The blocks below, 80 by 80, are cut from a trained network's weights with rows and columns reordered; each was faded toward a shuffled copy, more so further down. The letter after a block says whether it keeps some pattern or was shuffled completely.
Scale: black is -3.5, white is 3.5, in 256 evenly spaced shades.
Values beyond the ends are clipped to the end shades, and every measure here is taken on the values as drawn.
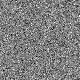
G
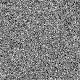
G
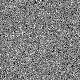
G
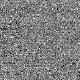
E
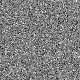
G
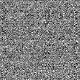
E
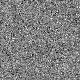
G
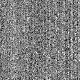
E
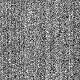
E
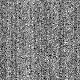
E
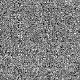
E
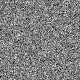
G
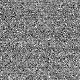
E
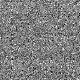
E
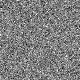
G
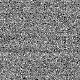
E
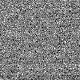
E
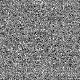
E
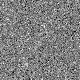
G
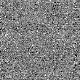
E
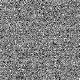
E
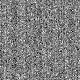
E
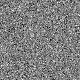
G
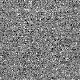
E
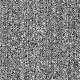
E
